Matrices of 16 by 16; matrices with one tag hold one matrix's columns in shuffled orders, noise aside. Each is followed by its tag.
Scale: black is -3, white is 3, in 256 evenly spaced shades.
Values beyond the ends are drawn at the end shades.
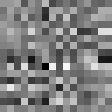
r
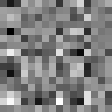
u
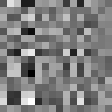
u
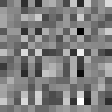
u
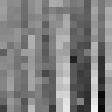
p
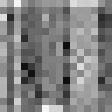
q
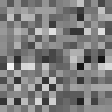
r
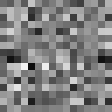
r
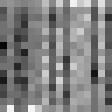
q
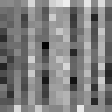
q
